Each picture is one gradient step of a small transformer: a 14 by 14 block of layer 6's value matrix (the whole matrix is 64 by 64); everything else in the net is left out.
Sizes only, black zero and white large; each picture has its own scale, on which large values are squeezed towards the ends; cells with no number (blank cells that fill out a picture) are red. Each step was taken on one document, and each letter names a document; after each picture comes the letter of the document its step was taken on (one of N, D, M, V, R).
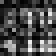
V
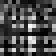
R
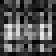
V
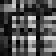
R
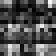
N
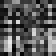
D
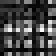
V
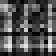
D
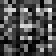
N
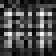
V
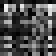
D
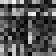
R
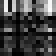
N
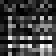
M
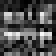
V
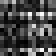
M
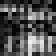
M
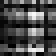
M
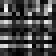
D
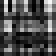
N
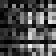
M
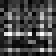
V
